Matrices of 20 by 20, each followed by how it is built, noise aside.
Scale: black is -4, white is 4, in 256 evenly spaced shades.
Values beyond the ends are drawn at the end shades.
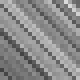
Toeplitz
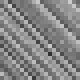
Toeplitz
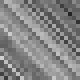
Toeplitz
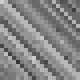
Toeplitz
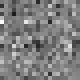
low rank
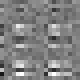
low rank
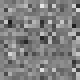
low rank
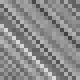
Toeplitz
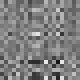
low rank
